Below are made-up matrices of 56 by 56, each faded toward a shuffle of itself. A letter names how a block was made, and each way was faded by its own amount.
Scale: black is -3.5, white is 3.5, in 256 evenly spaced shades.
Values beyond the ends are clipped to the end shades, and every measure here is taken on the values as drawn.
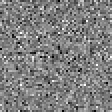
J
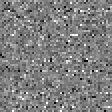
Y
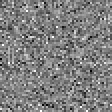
J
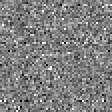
J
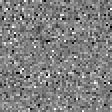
Y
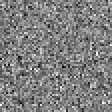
J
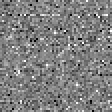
Y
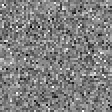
J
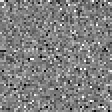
Y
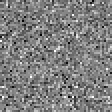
J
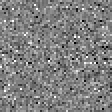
Y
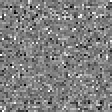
Y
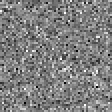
J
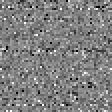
Y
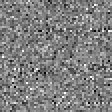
J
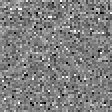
Y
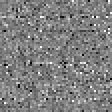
Y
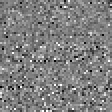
Y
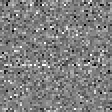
Y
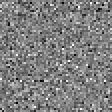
J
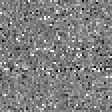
Y
